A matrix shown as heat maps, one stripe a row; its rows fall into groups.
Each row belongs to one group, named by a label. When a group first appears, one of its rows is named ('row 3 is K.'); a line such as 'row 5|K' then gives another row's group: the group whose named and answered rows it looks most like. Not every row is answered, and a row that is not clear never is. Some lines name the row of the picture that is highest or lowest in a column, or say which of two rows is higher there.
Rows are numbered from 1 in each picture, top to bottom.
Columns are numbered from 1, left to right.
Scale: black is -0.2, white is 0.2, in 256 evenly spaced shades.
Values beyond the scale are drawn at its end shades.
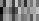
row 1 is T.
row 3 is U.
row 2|U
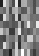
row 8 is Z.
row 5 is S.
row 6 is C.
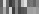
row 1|Z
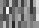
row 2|S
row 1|U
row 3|U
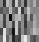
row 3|S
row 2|U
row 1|T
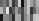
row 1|U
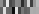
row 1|S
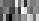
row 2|Z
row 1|T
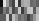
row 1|Z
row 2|U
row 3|S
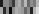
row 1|U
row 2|S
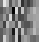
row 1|S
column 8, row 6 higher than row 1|Yes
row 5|T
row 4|S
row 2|T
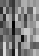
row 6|U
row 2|U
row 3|T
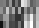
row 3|C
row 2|S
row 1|Z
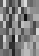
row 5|U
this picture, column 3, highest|3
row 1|Z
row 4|Z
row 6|T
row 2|U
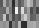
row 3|Z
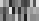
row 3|T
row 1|S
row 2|T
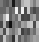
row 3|S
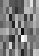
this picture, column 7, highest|5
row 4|T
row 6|Z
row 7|T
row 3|S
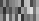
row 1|U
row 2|C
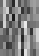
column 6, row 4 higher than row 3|No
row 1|T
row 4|Z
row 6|U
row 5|U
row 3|T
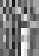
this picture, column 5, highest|2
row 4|T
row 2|S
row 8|Z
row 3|Z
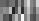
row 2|U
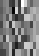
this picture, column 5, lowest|2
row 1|Z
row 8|U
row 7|C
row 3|C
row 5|T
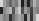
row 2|U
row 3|S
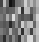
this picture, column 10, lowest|3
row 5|U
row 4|C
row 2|U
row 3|S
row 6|C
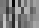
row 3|T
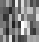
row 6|T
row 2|C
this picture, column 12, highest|6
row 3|U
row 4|Z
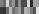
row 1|S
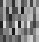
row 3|C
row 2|U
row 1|U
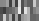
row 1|S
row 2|U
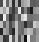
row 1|Z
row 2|S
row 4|S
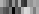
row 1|S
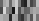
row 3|S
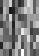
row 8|Z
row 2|C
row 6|U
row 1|C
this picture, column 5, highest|8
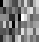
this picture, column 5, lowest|4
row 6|U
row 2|C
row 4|T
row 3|Z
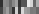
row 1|C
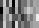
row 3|U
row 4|T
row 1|T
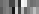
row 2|T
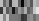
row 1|S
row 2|U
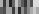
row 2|T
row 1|S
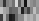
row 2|S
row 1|T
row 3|C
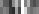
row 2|Z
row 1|Z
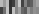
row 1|S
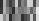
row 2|U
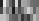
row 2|C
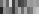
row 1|T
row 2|U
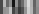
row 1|C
